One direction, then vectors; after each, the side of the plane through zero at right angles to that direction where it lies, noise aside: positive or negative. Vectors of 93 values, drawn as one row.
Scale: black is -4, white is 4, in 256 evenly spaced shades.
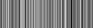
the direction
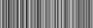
negative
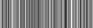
negative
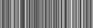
negative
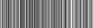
negative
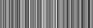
positive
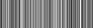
positive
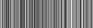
negative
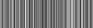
negative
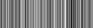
positive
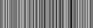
positive
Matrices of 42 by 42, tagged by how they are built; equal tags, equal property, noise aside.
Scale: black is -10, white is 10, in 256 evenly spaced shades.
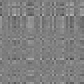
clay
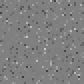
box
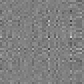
clay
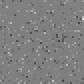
box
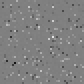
box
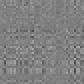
clay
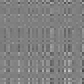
clay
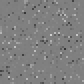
box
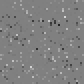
box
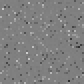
box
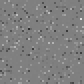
box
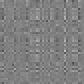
clay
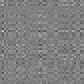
clay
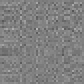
clay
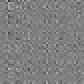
clay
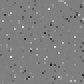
box
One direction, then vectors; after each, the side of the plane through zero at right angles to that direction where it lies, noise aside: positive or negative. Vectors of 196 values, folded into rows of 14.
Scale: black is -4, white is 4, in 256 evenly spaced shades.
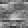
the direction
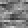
negative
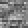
positive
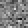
negative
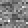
negative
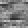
negative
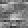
positive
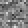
negative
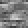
positive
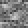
positive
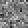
positive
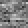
positive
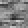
negative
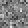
negative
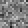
positive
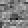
negative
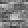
positive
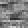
negative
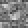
positive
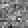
positive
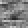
negative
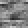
negative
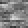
positive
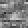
positive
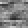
negative
